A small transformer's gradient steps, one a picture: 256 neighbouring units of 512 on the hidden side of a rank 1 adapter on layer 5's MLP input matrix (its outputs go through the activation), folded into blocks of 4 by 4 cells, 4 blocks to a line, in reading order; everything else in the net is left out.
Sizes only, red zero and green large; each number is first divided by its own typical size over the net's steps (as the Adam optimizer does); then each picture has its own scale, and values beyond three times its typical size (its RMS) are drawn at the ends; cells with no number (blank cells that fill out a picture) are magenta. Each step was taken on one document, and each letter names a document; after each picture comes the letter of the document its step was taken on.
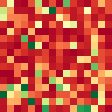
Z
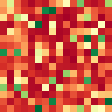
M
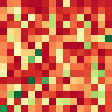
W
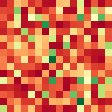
W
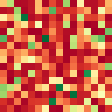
M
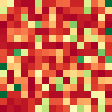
M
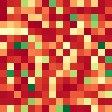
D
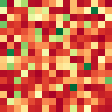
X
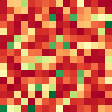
D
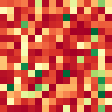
Z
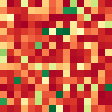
X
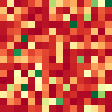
Z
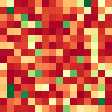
M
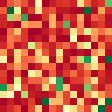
M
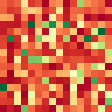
W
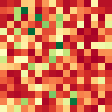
D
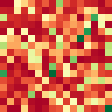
W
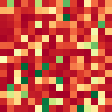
Z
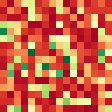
D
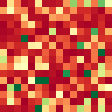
Z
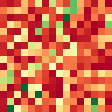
W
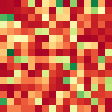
X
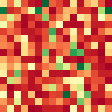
X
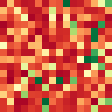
M
